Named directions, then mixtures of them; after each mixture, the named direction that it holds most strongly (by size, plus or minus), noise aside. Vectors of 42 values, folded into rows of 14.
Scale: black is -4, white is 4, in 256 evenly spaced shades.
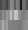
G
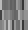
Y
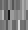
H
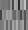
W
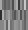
W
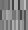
W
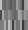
Y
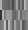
Y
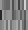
W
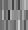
H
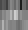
G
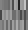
W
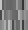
Y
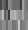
H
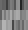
G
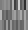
W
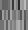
W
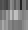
G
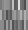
W
